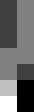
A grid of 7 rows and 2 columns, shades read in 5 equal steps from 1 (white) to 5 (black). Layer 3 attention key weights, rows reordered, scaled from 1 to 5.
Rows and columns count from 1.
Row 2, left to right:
4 3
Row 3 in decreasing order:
4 3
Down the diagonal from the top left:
4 3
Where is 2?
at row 6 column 1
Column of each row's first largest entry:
1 1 1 1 2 2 2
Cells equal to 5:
2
